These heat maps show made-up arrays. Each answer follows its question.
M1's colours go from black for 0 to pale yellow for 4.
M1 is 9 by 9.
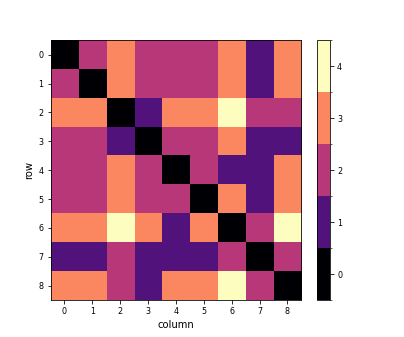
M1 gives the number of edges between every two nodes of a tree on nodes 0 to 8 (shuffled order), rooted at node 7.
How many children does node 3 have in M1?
2
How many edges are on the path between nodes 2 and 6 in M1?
4
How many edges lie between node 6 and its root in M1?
2
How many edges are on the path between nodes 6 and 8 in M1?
4
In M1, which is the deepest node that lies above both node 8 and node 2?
3
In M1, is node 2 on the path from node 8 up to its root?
no
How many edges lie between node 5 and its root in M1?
1
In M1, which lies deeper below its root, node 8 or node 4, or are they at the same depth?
node 8
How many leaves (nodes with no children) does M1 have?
6
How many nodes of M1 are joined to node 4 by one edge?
2
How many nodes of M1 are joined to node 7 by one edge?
5
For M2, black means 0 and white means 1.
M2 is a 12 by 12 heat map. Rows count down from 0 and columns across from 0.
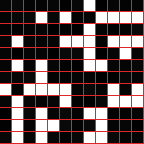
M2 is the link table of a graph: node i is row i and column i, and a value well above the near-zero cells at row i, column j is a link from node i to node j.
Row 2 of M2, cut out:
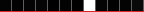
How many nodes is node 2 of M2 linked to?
1
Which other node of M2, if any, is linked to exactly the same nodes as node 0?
node 2
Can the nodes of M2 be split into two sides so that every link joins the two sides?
no
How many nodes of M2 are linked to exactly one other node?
3
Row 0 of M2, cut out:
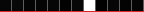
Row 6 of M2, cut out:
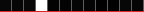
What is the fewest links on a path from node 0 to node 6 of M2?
3
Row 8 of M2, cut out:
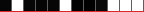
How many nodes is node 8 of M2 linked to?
5
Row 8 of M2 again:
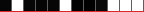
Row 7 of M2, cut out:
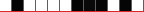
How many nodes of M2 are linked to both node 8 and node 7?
3
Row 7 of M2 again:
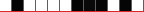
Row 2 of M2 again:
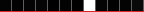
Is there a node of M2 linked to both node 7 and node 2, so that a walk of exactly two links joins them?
no
